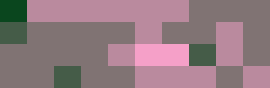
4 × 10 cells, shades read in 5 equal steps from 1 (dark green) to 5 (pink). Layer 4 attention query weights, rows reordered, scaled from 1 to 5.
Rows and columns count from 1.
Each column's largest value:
3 4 4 4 4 5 5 4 4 4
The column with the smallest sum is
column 1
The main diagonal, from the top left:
1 3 3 3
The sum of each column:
9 13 12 13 14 17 16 12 14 13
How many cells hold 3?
20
